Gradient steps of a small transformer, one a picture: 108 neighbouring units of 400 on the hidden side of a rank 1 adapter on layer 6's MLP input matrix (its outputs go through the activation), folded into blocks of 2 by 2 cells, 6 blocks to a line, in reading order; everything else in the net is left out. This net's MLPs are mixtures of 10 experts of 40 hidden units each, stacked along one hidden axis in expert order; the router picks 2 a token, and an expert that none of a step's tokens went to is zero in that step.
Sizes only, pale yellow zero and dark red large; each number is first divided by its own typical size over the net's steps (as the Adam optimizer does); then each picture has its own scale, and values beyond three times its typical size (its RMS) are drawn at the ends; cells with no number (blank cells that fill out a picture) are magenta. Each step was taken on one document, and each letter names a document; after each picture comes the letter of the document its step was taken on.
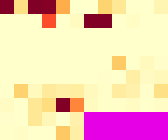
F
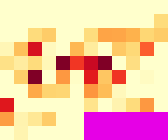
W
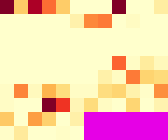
F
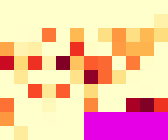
W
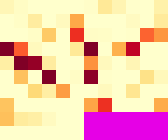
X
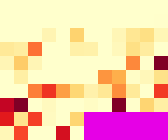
W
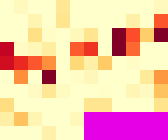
X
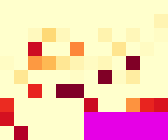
W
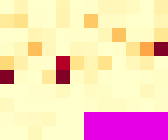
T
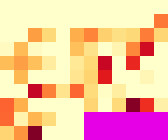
W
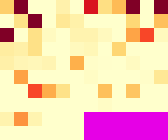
X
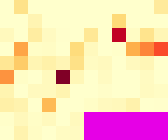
T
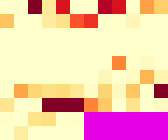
F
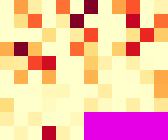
X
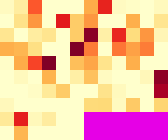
X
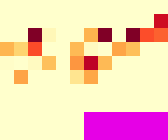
W
